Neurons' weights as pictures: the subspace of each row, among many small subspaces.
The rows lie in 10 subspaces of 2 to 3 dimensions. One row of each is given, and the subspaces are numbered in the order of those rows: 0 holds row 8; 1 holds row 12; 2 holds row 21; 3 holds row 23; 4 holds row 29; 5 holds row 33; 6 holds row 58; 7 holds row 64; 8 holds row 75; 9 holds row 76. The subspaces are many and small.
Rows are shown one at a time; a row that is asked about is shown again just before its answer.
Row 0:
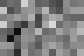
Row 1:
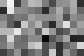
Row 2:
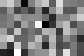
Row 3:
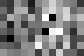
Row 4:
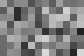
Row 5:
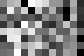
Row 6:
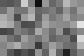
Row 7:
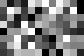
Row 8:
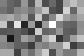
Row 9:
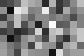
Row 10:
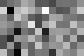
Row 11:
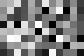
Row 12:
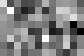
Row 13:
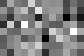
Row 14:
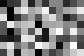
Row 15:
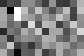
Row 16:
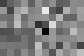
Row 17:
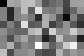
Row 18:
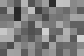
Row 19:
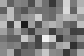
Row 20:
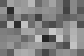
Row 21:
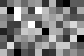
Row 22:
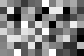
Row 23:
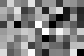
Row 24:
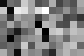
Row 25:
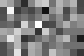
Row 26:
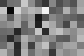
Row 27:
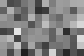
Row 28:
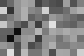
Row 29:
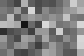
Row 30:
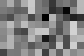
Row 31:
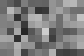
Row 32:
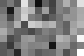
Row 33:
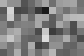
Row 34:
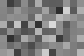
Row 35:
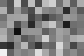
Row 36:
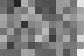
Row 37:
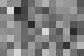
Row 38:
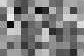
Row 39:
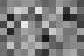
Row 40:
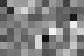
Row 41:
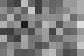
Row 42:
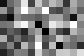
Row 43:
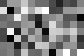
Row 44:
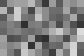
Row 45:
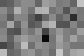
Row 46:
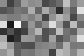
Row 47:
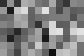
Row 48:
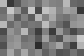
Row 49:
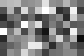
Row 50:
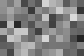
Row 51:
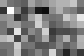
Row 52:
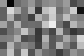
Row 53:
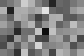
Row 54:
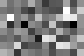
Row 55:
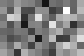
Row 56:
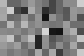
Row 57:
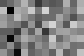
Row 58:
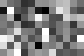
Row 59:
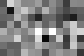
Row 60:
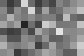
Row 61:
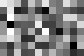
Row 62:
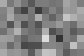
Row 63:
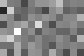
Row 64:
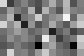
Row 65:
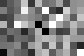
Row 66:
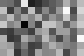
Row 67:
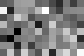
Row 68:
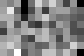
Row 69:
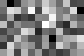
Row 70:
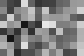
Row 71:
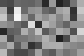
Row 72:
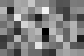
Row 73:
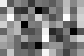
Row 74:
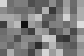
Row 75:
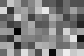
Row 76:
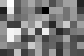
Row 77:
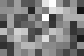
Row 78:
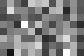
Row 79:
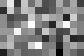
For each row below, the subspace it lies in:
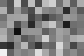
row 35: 9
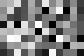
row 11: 0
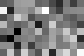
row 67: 8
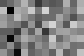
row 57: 6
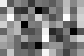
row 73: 5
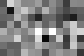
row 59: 1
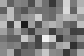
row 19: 0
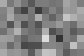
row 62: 5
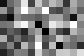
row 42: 3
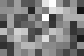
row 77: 1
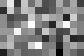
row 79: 9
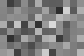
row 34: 0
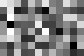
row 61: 9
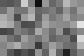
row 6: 8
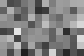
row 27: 8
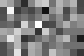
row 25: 5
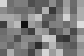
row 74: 7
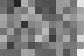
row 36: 2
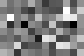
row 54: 3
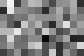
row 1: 9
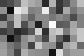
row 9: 0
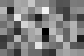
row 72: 6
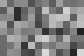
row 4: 3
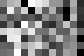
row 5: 6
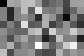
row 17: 7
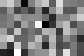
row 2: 7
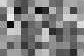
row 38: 9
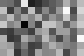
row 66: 6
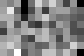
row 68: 2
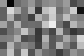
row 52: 7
